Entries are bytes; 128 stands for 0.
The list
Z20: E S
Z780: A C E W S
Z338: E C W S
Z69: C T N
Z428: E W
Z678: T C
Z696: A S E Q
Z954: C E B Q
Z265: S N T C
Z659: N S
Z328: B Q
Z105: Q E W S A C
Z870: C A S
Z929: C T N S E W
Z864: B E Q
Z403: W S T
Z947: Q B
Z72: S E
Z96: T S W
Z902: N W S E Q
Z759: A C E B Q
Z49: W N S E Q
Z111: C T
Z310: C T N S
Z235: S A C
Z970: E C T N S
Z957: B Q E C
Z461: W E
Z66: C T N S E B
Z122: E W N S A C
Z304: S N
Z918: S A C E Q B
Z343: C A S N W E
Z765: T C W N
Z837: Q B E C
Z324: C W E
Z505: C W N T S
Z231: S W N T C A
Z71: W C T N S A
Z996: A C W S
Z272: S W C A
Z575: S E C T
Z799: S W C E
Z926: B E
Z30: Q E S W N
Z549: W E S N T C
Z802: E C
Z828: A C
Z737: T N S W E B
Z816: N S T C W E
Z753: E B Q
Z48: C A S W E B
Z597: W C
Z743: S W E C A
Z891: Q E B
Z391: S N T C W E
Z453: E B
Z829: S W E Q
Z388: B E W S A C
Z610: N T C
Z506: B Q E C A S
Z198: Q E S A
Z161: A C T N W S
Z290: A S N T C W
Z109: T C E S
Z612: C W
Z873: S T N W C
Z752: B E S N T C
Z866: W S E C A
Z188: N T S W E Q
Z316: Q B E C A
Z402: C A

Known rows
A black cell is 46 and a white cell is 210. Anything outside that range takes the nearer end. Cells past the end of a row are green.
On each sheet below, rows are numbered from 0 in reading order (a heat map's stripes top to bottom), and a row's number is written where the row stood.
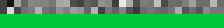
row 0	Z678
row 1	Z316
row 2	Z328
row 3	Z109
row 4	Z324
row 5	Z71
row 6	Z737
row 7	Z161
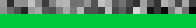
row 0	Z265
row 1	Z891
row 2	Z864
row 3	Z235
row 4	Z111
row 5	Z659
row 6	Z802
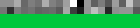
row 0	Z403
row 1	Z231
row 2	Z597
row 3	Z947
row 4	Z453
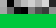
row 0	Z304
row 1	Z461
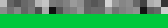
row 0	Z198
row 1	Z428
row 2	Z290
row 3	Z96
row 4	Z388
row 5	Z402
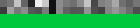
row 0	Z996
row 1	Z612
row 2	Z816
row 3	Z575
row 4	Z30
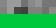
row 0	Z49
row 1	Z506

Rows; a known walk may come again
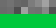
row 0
Z310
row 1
Z122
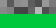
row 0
Z391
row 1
Z765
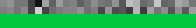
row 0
Z506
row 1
Z678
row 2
Z752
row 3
Z929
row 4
Z235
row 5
Z996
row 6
Z48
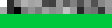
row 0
Z72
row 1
Z328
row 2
Z947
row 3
Z873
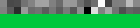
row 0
Z610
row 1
Z866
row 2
Z343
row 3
Z828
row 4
Z272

